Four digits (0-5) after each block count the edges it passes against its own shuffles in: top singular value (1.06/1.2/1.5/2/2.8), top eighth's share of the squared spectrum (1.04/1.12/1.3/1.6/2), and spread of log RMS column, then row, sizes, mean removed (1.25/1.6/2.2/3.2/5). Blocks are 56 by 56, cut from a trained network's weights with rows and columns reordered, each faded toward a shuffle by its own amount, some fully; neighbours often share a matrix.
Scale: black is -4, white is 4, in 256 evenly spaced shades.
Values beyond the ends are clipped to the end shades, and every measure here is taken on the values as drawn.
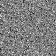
0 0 0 0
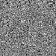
2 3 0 1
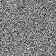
2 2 0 0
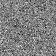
0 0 0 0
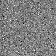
1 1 0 0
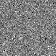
0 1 0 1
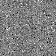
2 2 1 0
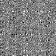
3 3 1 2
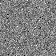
0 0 0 0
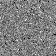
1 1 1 0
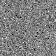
1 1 0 0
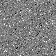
0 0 0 0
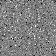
0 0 0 0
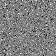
1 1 0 0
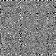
3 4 2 2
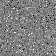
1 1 0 0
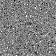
1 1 0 0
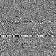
4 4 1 2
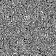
2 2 0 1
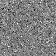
0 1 0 0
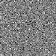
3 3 0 1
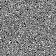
0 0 0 0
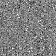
2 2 0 1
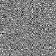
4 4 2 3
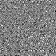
3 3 0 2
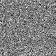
2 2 0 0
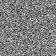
1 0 0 0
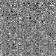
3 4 1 2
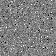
1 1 0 0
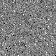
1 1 0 0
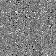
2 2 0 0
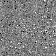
1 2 0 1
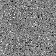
1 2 0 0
